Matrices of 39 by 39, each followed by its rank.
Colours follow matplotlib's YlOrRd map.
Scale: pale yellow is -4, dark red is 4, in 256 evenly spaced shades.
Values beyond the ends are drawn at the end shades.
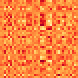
three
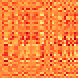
three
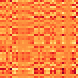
two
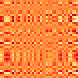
two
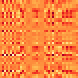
two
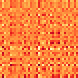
three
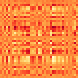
two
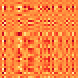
two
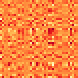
three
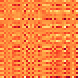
two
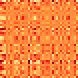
two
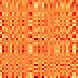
two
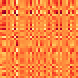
two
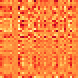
three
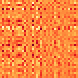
three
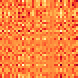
three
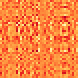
three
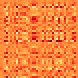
three
